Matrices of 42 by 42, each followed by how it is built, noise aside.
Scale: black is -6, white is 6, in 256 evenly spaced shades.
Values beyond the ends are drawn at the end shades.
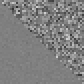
upper triangular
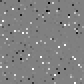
sparse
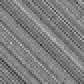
Toeplitz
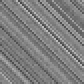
Toeplitz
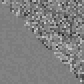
upper triangular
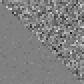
upper triangular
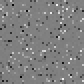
sparse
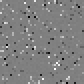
sparse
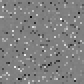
sparse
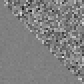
upper triangular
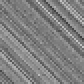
Toeplitz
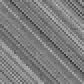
Toeplitz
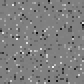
sparse
